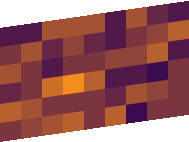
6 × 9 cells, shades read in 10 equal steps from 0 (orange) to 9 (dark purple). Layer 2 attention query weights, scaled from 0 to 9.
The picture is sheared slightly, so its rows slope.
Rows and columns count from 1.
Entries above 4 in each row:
5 7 7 6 6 6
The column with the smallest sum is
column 4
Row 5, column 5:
6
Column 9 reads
8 3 8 6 6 6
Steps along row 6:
down down down up down up down same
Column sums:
34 33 31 24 32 39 36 35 37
